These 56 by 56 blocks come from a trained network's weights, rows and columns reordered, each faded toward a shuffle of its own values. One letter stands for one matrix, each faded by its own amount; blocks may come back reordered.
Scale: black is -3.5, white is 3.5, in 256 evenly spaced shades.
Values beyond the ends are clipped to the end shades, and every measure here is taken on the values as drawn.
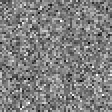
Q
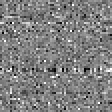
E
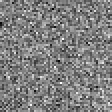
Q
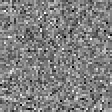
Q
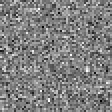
Q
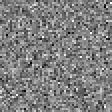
Q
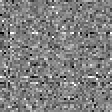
E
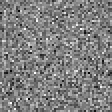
Q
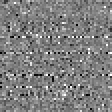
E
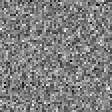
Q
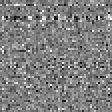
E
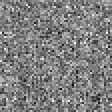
Q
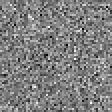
Q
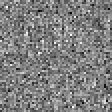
Q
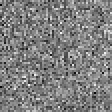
Q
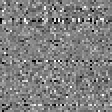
E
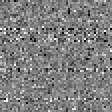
E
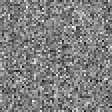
Q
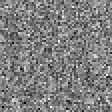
Q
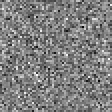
Q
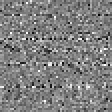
E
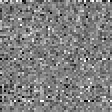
E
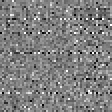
E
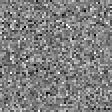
Q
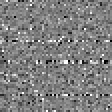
E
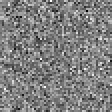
Q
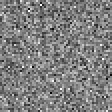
Q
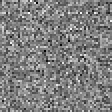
Q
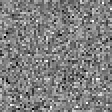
Q
